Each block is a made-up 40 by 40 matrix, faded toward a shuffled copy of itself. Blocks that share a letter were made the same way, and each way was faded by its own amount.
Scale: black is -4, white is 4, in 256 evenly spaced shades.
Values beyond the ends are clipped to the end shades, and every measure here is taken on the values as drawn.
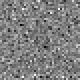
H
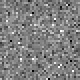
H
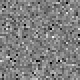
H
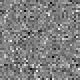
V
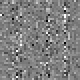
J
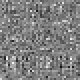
V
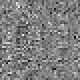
V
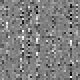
J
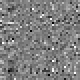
V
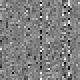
J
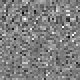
V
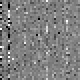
J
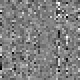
J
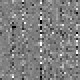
J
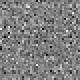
V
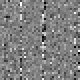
J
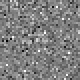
H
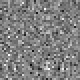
V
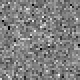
H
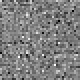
V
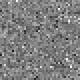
H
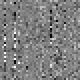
J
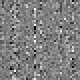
J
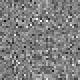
V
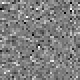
V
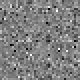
V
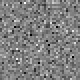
H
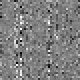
J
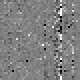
J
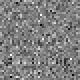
V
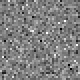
H
